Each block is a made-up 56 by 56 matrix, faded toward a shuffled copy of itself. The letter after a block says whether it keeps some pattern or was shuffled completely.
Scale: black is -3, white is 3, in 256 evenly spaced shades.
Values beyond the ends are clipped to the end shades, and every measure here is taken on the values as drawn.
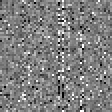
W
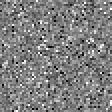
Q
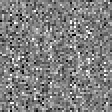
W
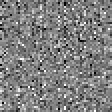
W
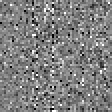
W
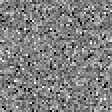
Q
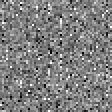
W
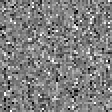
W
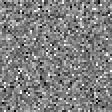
Q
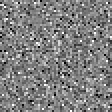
Q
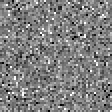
Q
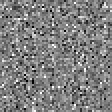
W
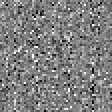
W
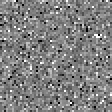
Q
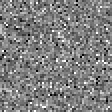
Q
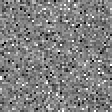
Q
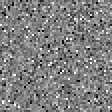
Q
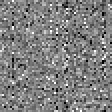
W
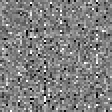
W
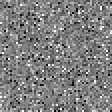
Q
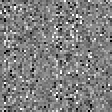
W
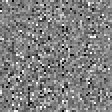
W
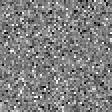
Q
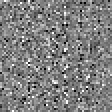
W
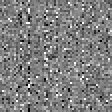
W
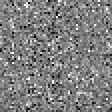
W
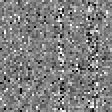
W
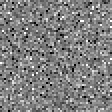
Q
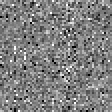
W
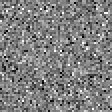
Q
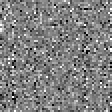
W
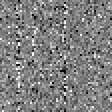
W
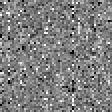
W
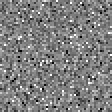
Q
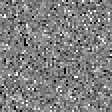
Q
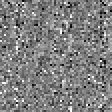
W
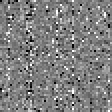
W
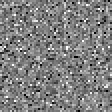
Q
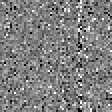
W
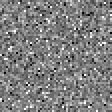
Q
